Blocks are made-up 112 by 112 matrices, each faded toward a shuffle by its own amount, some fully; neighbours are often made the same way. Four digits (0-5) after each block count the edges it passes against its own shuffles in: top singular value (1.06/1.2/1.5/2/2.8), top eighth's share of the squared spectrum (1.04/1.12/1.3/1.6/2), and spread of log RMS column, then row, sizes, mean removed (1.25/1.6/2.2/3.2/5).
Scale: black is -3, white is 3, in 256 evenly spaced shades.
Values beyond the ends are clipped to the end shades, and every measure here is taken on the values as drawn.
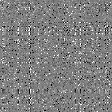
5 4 3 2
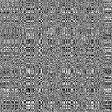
5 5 4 4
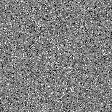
2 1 0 0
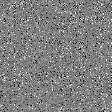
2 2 2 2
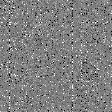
2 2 3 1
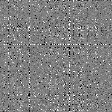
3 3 3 3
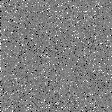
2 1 1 1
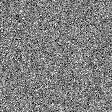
0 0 0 0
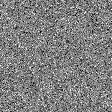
0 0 0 0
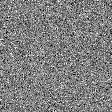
0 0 0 0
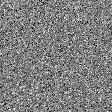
0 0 0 0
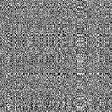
5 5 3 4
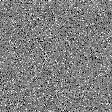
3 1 0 0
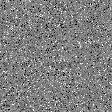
3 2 1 0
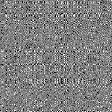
5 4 3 3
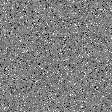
0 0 0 0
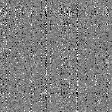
2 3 4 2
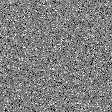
0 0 0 0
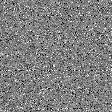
1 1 0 2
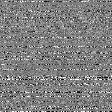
2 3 0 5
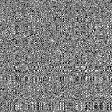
5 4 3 3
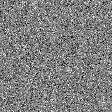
2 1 0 0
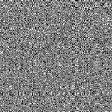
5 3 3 3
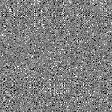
4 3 2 2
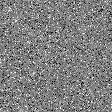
2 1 0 0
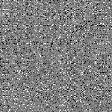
4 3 2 2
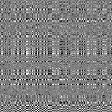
5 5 4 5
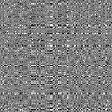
5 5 3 4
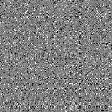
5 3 2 3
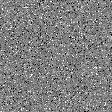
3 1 0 0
